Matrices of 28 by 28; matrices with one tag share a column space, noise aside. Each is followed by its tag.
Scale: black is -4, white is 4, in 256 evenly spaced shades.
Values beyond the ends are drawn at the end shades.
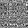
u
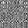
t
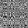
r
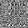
u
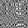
u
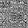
t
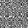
r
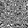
u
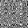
u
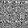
t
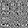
u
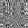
u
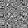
r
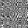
r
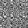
r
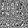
u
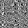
u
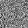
r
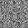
t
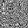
u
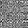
t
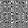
t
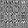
t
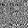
u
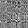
t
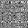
t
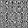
t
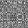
t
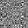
r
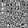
u
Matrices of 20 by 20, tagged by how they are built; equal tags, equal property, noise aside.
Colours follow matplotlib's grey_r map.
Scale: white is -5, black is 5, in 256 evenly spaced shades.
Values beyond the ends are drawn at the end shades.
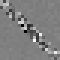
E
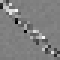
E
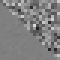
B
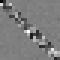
E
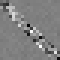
E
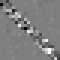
E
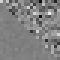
B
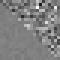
B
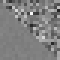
B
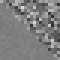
B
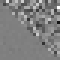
B
